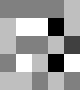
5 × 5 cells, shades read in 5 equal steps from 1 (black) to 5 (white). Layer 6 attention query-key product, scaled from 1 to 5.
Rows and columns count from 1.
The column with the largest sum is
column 2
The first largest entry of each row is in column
5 2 1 2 1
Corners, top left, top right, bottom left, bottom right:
3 4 4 3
